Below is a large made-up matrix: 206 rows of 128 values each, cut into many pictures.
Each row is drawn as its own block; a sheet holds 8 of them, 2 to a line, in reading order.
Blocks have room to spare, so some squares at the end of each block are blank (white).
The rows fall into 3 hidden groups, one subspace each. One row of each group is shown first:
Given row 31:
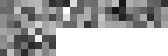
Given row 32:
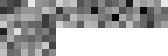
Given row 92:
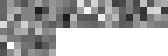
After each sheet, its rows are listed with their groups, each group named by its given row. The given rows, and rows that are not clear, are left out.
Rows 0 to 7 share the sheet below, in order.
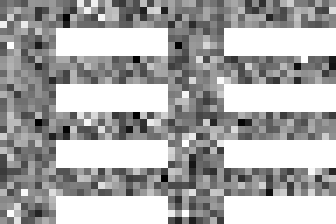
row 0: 92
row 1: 92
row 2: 92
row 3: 92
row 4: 92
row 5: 31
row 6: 92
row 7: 31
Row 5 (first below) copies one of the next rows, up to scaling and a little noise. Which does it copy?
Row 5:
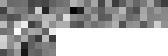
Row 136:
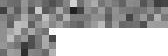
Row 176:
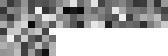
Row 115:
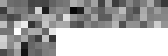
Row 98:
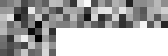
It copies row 115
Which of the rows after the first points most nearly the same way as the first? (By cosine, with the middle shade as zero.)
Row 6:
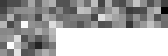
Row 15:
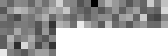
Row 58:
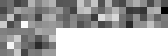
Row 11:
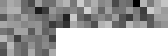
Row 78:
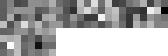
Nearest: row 58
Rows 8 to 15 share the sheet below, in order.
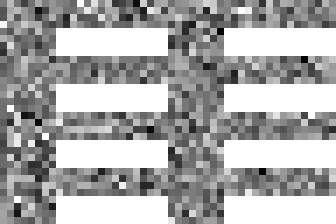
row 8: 92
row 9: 31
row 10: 31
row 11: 92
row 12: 32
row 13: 32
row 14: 32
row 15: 32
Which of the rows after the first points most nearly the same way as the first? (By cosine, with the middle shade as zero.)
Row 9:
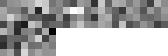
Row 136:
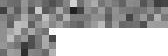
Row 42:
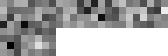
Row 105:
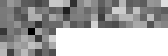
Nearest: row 42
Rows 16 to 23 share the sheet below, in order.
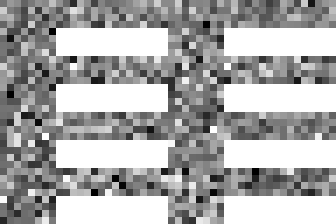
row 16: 31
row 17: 32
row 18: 31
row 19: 32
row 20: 32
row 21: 32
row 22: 31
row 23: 32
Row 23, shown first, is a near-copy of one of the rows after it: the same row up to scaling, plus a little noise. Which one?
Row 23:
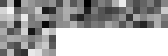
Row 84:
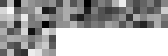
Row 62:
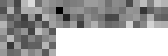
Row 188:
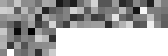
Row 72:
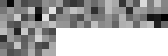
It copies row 84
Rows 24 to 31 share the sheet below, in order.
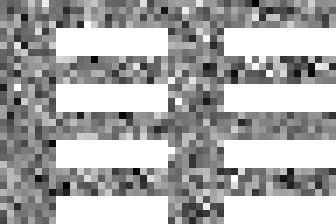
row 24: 32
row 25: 31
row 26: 32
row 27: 92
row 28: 32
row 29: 31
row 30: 92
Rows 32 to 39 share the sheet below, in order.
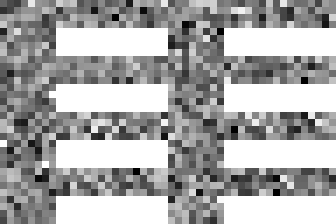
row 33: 31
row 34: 32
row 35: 32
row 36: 31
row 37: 92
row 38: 92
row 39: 31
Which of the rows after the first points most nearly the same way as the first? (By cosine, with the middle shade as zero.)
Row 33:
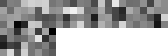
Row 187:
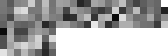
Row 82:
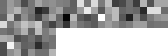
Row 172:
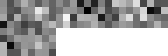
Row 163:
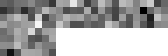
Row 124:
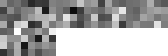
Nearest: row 187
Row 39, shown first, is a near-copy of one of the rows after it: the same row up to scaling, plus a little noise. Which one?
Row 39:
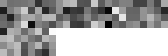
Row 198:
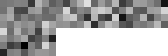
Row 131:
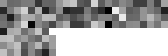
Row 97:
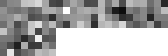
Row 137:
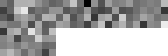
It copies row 131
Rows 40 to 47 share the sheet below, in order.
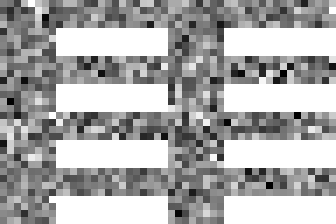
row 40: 32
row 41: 92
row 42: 92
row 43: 31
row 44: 32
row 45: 32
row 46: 31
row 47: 92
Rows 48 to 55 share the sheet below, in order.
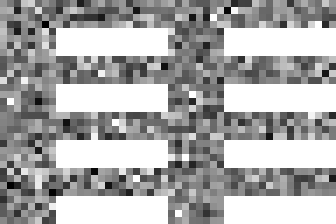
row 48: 32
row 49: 32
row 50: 92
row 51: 31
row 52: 31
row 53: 31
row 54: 32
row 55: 92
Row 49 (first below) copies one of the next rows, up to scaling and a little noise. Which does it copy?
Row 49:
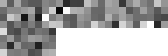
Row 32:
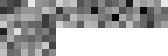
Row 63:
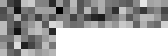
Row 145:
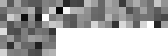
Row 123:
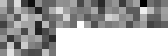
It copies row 145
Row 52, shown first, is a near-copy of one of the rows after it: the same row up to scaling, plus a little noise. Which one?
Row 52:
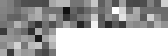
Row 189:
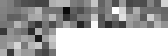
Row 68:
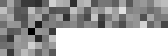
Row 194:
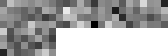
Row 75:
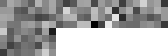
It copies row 189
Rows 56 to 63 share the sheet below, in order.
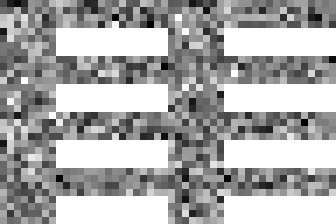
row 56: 32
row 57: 32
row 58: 92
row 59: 31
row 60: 32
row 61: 32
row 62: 32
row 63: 32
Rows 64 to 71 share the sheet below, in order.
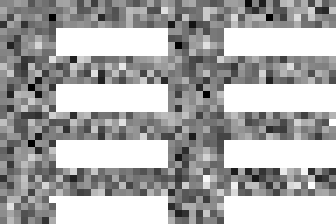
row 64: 92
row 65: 92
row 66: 31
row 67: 31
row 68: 31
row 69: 92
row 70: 31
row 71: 92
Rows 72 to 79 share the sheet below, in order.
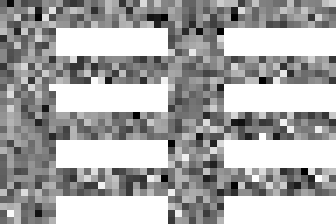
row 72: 32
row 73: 31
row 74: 31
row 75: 31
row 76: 92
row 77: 31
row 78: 92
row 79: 92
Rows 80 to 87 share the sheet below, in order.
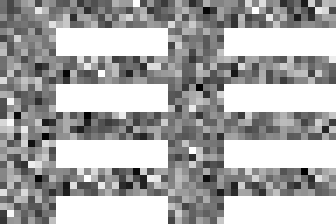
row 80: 92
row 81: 92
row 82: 92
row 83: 31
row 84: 32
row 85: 31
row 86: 92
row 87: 92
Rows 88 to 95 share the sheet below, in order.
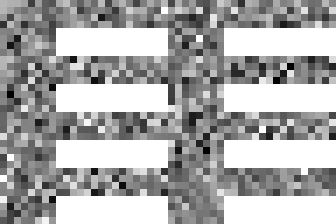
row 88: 92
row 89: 32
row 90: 31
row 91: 31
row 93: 31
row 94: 31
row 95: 92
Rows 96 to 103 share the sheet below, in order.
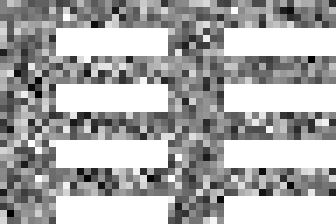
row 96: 31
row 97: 31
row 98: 31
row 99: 32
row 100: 31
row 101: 92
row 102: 92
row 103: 31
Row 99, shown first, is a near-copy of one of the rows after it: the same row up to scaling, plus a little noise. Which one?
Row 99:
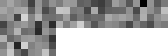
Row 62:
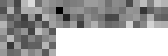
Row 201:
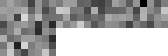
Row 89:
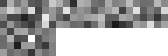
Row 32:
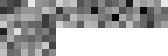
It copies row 201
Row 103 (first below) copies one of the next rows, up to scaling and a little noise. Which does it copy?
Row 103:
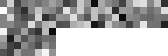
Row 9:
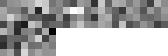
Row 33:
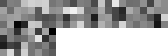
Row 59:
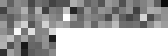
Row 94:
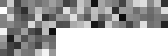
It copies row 94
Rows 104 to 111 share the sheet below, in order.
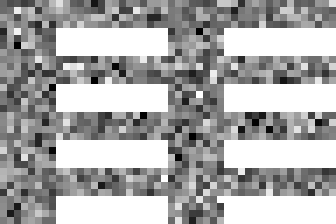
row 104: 32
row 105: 31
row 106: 31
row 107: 32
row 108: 32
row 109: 92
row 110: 92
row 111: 31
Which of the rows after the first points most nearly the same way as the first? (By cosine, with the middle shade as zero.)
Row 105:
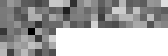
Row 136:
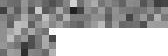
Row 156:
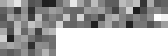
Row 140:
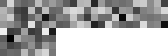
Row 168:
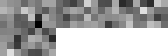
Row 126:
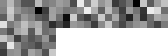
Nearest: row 168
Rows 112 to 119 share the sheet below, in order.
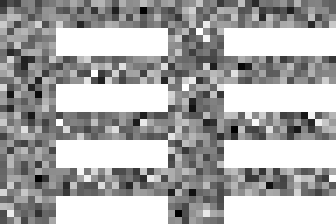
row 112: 32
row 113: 31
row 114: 31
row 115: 31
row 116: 32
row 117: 92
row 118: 92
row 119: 92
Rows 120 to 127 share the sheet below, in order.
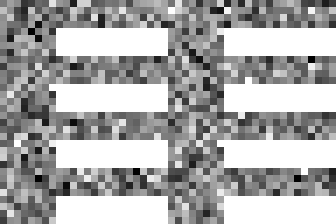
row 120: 31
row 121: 32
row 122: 31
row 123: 32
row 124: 31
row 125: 31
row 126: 92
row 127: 92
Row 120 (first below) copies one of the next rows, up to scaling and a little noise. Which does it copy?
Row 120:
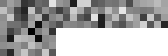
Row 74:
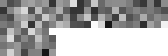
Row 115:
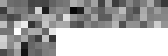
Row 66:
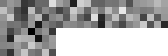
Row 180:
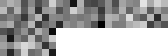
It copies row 66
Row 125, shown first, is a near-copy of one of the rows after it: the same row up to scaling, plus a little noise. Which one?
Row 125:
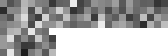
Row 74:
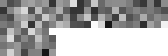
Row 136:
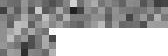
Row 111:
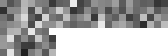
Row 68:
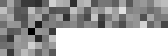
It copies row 111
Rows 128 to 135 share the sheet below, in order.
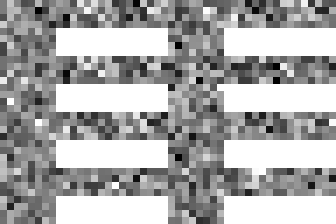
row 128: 92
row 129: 92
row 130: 92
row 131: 31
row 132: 92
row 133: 92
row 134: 32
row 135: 32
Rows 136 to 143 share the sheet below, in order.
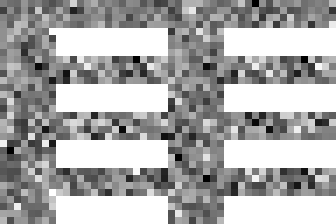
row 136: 31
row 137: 31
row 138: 92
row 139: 92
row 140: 31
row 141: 92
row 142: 92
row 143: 92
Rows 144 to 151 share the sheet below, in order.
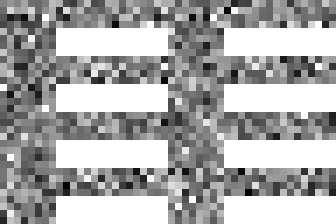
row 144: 32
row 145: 32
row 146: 31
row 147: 92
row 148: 92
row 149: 92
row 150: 92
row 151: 32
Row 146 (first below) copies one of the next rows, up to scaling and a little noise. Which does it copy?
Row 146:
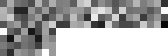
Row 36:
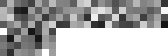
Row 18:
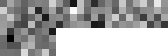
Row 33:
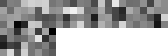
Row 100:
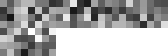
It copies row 36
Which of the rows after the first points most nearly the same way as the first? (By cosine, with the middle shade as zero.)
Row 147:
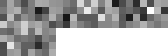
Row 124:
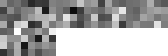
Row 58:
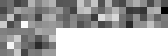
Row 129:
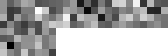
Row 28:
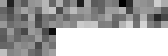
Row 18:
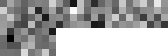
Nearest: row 58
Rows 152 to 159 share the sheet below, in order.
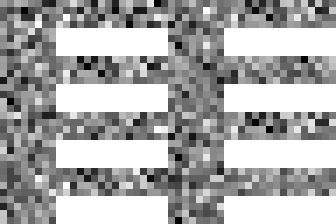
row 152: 32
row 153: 92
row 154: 92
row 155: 92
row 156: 32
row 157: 92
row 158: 92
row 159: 32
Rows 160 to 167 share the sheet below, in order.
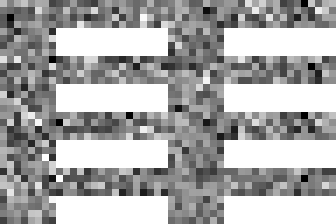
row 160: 32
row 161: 92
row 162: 32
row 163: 32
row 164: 32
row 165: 92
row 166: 32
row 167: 32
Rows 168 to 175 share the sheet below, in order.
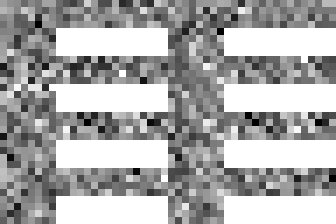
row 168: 32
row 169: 31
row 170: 31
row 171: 92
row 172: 92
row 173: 92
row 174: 92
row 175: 92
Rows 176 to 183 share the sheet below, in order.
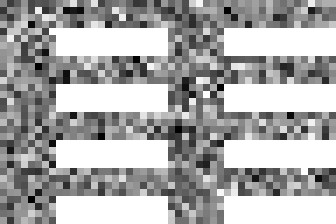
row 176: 31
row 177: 32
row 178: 92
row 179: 31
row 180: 31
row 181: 32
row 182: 31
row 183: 92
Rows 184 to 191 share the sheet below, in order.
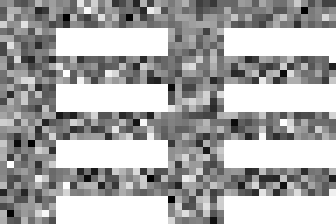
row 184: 92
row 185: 32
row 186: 32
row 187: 31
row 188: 32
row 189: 31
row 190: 92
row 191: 31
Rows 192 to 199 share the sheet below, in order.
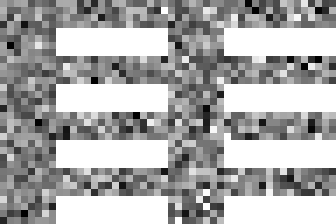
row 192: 92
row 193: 92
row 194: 31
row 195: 32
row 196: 92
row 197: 32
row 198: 31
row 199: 31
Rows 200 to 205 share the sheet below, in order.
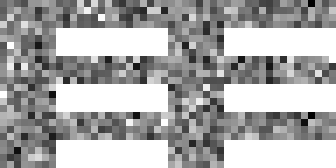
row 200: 92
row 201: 32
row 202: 32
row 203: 31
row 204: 92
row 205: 32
